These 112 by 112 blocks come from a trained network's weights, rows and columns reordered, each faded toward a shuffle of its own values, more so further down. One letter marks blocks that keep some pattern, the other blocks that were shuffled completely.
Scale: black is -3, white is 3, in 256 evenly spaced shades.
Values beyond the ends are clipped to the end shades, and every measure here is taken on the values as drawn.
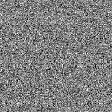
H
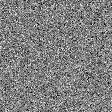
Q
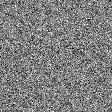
Q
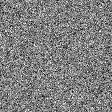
Q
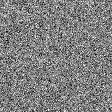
Q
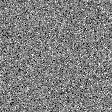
Q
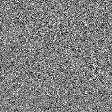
H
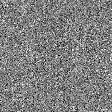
H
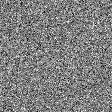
Q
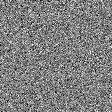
Q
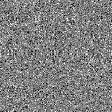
H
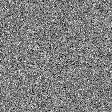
Q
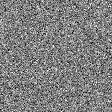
Q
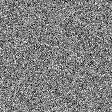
Q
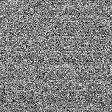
H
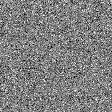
Q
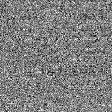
H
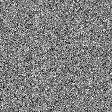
H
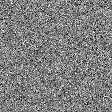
Q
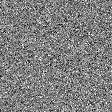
Q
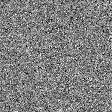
Q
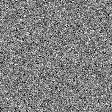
Q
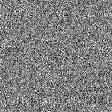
H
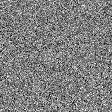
Q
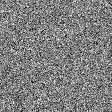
Q
